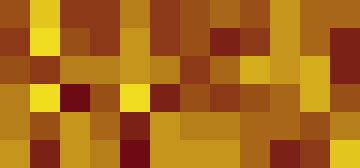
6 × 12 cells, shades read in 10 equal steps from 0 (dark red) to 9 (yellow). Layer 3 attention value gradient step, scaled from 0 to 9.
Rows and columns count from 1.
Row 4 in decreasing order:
9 9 7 5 4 3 3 3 3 2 1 0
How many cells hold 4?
10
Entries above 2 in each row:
9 6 9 9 11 8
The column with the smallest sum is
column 4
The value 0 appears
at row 4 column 3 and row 6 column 5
